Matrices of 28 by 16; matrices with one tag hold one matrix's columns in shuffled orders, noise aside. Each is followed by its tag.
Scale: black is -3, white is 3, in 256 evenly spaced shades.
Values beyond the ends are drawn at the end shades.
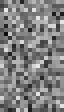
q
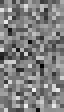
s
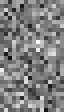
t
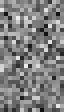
q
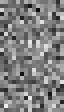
t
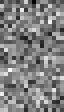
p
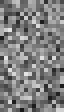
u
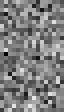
t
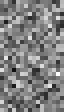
u
